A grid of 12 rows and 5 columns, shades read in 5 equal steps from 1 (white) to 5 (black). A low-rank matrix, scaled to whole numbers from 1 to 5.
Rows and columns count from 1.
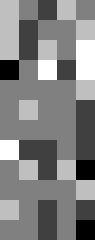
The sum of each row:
14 14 12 14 14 15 16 16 16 14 16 18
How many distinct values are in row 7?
2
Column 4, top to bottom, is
2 3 3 4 3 3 3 3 2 3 3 3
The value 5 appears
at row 4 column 1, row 9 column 5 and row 12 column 5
